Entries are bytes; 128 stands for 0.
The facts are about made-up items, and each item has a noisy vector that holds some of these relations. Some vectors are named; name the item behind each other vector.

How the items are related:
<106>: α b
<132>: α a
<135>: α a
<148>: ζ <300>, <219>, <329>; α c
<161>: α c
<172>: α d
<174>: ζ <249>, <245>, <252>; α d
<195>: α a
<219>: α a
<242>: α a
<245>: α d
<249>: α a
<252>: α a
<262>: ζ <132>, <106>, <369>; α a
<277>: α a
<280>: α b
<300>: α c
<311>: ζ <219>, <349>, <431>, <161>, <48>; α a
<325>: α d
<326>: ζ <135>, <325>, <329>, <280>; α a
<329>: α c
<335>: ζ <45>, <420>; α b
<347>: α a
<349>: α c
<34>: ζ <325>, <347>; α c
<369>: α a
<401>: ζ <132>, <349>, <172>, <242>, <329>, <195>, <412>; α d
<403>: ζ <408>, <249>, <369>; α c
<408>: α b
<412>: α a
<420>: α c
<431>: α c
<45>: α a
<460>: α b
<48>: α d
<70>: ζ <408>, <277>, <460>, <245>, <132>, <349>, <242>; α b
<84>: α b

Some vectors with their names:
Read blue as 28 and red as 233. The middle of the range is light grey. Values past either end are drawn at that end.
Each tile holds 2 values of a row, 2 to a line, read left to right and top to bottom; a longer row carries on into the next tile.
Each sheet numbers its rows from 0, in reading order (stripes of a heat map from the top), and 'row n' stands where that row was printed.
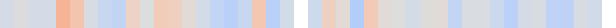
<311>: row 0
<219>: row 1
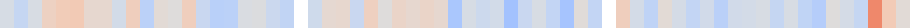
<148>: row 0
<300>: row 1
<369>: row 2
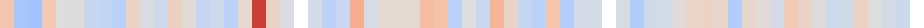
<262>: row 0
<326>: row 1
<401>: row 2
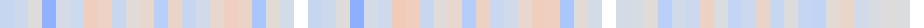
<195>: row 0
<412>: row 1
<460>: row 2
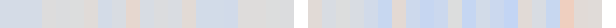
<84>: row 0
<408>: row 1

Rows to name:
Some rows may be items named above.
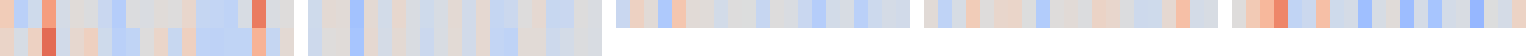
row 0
<403>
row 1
<349>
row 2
<219>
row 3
<70>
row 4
<252>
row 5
<174>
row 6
<349>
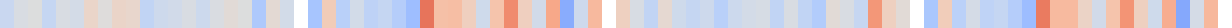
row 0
<329>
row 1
<347>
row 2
<369>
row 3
<347>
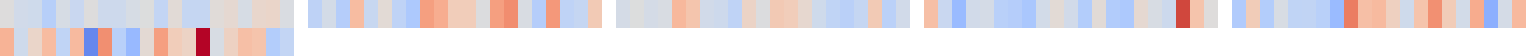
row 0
<132>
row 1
<34>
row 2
<311>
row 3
<106>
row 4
<347>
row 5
<335>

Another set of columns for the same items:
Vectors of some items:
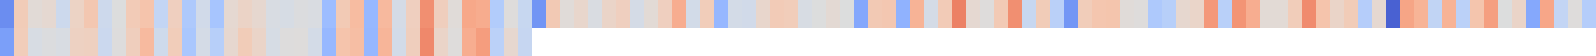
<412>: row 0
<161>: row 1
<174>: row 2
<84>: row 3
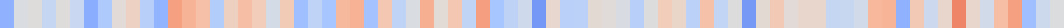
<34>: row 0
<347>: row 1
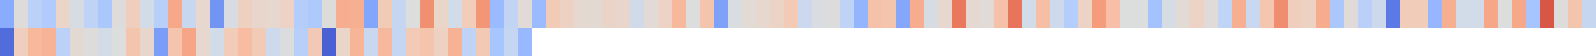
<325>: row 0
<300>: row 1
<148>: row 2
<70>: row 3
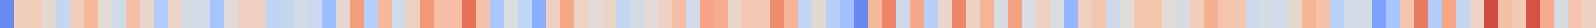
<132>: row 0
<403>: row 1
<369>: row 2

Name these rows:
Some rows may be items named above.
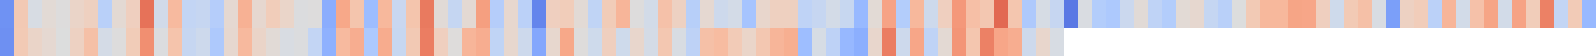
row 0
<252>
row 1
<132>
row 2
<335>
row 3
<408>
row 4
<262>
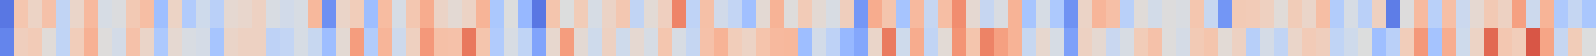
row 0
<349>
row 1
<245>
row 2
<401>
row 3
<132>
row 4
<262>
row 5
<106>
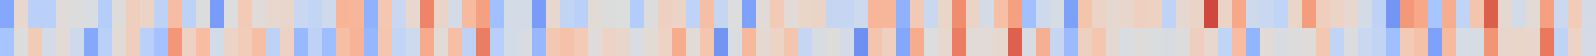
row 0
<347>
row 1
<347>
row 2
<249>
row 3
<326>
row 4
<219>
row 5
<329>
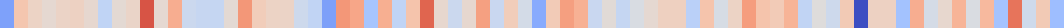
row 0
<249>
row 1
<311>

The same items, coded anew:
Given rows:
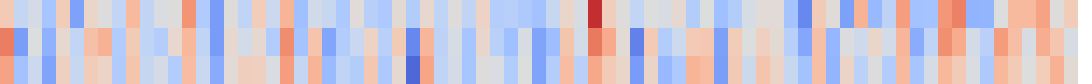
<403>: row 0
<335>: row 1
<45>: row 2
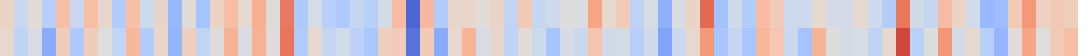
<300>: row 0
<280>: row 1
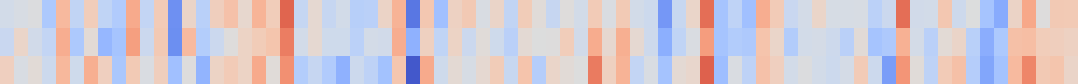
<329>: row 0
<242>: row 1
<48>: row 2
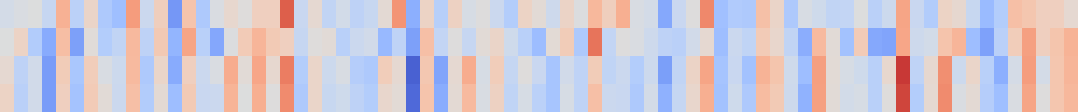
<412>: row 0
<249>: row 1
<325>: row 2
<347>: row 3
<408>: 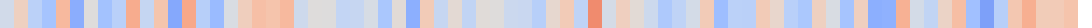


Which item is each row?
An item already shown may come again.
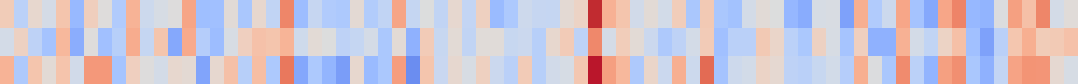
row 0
<70>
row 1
<408>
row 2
<311>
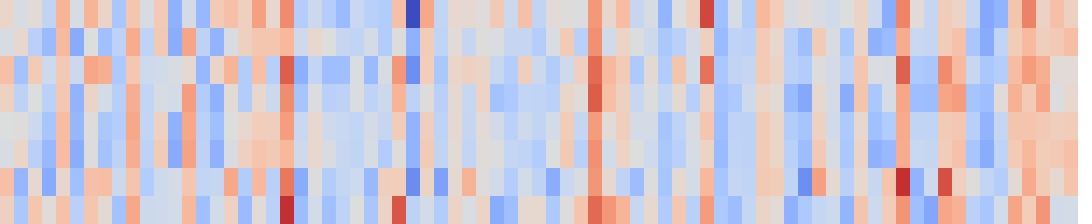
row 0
<219>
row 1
<369>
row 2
<148>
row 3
<262>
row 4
<106>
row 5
<369>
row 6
<34>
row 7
<401>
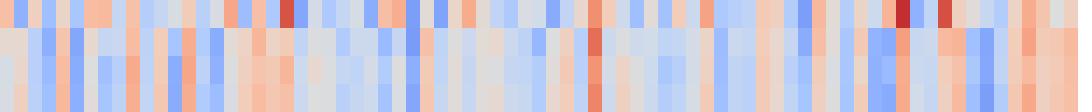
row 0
<326>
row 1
<252>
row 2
<369>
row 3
<245>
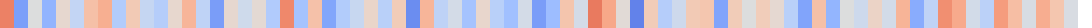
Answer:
<335>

